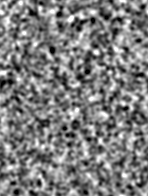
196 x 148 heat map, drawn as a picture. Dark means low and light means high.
There is no seam. On average the colour sits 50% of the way up the scale. No lone cell stands out from its neighbours. There are no regular stripes. The texture is blotchy. The values follow a bell shape.
